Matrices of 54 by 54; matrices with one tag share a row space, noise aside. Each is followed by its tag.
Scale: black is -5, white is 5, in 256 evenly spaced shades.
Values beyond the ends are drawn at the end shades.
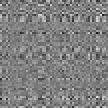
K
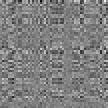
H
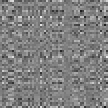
H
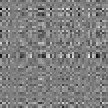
K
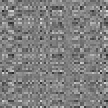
H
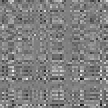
H
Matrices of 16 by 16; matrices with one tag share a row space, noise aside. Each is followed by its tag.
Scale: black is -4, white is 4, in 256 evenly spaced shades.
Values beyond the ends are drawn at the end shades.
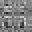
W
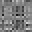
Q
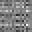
Q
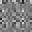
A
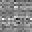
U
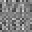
A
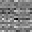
U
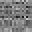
Q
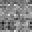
U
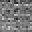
U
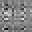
W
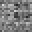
U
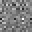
A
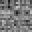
U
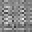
W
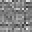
Q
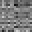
U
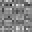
Q
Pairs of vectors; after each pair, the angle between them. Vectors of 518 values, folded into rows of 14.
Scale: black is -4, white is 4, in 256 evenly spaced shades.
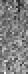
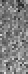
nearly parallel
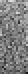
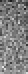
nearly opposite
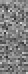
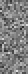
orthogonal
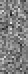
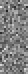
orthogonal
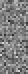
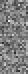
nearly opposite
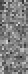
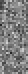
nearly parallel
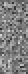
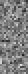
partly aligned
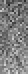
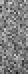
partly opposed
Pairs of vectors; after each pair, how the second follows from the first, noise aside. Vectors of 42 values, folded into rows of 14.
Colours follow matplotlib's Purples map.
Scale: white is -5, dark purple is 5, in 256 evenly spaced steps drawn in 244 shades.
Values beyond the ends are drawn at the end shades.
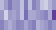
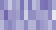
negated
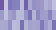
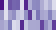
scaled up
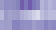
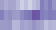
negated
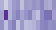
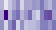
scaled up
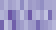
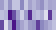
scaled up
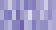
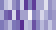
scaled up
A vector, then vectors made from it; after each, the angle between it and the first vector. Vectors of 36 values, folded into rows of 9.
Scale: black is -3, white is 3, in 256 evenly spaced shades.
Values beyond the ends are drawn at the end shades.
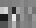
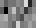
partly opposed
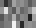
partly aligned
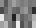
partly opposed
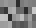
partly opposed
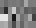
nearly opposite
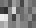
nearly opposite
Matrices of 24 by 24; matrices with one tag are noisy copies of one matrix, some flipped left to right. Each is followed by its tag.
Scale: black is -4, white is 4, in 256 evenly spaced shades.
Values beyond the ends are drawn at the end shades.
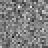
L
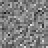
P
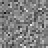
P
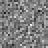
P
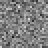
L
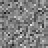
P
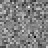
L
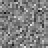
P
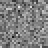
L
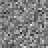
P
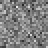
L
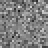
L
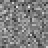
L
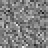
P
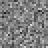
P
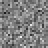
P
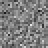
P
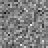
P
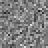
P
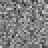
L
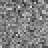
L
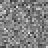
L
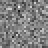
L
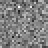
L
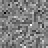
P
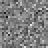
P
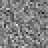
P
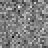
L
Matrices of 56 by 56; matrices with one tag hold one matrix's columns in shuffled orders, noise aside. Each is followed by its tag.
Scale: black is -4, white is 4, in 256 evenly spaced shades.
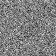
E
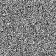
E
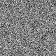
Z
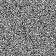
E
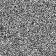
E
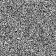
E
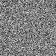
Z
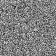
E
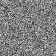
E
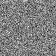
E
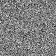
Z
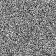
E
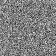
E
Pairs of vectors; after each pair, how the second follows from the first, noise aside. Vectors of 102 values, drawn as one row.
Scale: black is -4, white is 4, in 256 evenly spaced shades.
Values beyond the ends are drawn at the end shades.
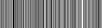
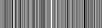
wrapped around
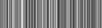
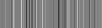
partly zeroed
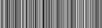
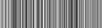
sign-scrambled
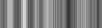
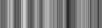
copied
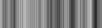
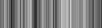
wrapped around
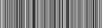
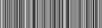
copied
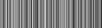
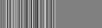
partly zeroed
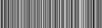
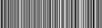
copied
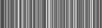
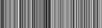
sign-scrambled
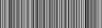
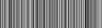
copied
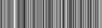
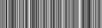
wrapped around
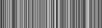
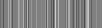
partly zeroed
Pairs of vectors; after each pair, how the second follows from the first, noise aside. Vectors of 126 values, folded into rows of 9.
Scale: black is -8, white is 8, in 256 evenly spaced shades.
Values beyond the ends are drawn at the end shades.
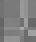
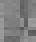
negated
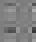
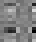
scaled up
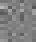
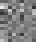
scaled up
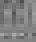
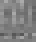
negated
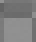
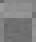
negated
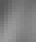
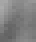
negated
